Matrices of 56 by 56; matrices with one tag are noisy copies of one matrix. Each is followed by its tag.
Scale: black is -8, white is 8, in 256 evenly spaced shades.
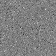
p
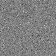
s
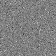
p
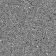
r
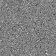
r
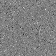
p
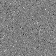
p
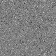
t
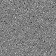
t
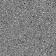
t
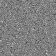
r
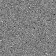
r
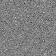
t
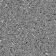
r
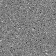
r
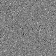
p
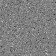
r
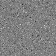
s
